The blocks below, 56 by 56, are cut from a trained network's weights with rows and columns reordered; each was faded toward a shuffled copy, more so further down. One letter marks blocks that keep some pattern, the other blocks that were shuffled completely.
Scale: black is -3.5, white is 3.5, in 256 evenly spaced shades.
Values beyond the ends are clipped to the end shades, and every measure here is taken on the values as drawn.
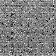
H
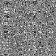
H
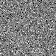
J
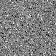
J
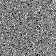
J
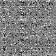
H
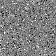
J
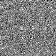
H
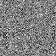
H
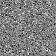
H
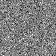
J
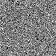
J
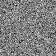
J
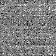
H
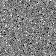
J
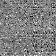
H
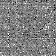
H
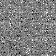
H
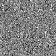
H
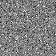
J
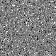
J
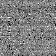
H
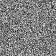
J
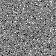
J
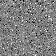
J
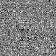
H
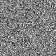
H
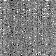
H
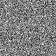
J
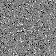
J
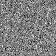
J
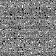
H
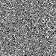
H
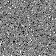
J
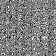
H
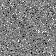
J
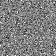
J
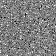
J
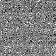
H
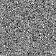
H
